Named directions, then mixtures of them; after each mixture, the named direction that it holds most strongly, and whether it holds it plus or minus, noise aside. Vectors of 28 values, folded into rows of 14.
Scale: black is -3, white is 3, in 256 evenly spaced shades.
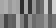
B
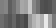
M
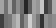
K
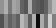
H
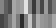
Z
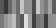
B, minus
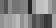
M, minus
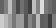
H, minus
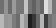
K, minus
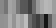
M, minus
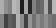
B, plus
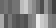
M, plus
